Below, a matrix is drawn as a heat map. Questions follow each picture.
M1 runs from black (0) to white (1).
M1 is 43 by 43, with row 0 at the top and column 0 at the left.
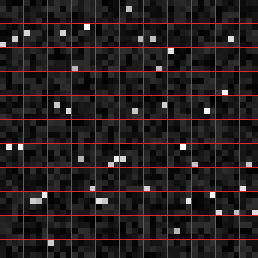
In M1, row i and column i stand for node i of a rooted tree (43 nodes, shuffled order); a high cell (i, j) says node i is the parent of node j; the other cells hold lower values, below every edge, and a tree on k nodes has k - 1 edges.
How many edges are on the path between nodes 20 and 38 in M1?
8
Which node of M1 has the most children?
33
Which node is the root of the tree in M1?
33
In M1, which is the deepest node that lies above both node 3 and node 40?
31
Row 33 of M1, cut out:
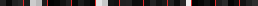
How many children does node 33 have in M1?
5
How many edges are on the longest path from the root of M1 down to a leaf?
6
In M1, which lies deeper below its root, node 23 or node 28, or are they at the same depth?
node 28
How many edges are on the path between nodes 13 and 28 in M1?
10
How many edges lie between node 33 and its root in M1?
0
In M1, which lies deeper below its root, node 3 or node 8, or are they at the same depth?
the same depth
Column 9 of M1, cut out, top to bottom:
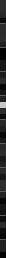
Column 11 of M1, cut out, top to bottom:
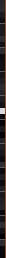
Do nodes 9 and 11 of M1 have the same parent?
no
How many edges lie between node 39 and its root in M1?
5
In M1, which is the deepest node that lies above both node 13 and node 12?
11
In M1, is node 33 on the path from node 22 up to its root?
yes
